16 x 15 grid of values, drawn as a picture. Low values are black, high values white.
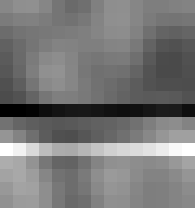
Calmest part: top middle. Histogram: heavy tails on both sides. Odd lines: rows 9 and 12.
